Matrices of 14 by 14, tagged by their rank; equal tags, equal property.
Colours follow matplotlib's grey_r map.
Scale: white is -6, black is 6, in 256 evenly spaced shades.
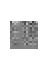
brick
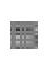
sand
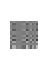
sand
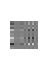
sand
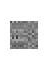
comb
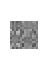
comb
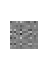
brick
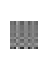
sand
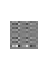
sand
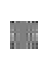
sand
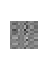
brick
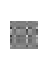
sand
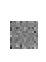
comb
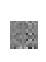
brick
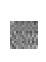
comb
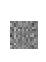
comb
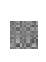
brick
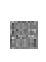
comb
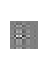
sand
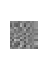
comb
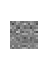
comb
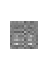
brick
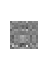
brick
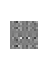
brick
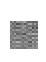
brick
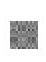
brick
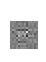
comb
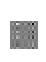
sand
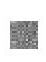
comb
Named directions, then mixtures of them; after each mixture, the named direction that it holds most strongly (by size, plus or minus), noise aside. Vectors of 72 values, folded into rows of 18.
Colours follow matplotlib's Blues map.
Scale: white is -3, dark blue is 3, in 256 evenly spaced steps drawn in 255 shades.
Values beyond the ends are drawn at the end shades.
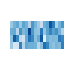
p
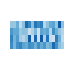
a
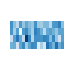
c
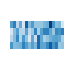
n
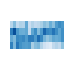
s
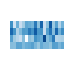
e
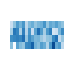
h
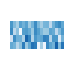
c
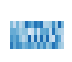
a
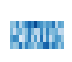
a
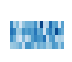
e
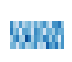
c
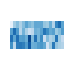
a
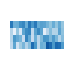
s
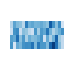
n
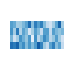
p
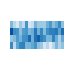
s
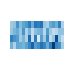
a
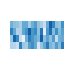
p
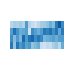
s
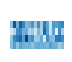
e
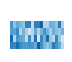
a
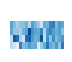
p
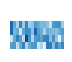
c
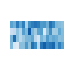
s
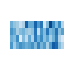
a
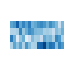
s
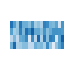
a
